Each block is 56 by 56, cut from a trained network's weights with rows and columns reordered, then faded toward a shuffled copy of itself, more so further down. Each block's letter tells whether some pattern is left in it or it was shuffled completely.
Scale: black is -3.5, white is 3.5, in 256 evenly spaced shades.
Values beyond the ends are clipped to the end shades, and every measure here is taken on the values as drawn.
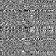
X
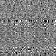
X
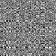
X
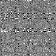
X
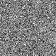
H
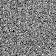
H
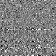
X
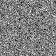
H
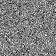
H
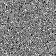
H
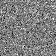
H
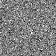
H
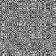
X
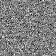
H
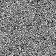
H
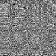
X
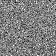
H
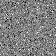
H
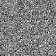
X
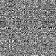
X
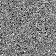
H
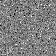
H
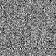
X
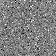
H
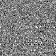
X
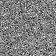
H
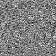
X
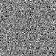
X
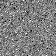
H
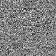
X
